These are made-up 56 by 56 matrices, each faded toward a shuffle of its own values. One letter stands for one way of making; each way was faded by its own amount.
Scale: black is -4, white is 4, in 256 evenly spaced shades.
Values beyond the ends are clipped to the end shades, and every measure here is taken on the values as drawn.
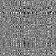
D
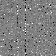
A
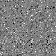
A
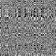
D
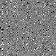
A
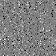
A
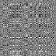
D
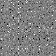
A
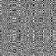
D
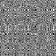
D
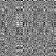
D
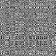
D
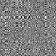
D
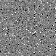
A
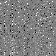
A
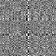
D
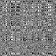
D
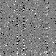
A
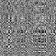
D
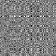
D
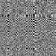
D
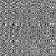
D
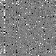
A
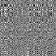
D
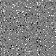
A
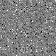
A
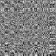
D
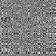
D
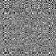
D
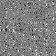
A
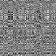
D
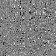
A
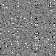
A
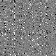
A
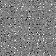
A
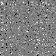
A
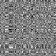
D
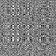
D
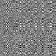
D
